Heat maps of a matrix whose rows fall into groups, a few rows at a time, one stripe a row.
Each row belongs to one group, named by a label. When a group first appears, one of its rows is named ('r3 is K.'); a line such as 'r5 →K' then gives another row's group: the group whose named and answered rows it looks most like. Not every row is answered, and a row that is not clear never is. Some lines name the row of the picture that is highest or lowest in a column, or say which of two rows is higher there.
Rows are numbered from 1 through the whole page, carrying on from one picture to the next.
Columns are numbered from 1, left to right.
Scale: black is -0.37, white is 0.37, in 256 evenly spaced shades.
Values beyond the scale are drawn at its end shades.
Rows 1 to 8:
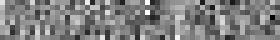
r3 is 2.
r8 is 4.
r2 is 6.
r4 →6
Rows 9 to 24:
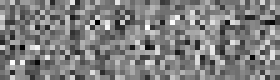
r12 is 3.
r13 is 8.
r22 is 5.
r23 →6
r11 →8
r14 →2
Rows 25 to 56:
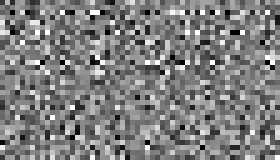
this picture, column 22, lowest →31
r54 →2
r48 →8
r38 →6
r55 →8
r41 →5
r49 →8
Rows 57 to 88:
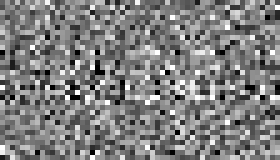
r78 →6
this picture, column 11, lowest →74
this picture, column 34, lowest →71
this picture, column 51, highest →64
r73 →4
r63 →2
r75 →4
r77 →2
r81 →3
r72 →2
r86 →2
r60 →8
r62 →3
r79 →8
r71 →5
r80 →4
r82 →4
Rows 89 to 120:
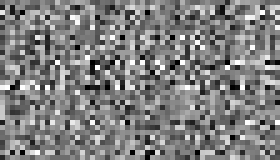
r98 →4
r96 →4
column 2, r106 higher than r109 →Yes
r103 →5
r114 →6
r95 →5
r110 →8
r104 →4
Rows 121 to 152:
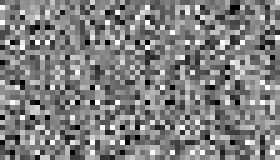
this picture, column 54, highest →138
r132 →6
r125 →2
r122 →2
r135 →4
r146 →4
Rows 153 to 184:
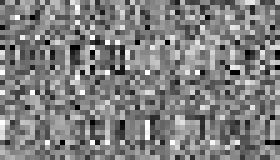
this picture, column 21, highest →174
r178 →2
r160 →8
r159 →4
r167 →2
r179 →2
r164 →3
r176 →6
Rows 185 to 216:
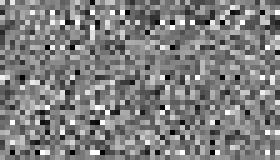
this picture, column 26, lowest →187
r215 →6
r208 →8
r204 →4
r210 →4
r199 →4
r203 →4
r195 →3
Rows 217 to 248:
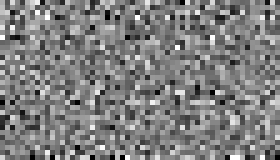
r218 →2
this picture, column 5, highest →230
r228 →5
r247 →8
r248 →3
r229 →2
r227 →5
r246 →4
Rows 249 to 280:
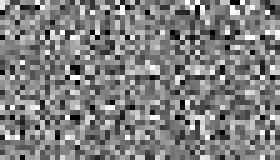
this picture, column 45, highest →264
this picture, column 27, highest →256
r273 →4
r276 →5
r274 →8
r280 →5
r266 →5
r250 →8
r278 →4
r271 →2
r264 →6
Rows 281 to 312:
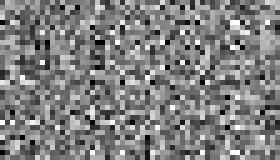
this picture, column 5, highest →296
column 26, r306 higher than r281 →No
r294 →5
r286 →3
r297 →2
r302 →8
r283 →3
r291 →2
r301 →8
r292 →5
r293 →4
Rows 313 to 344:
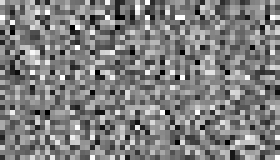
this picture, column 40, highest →335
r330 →8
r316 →2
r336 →4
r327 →8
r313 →2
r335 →5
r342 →3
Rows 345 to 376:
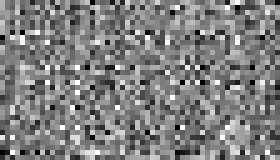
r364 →8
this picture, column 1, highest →372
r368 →8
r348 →4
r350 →3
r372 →6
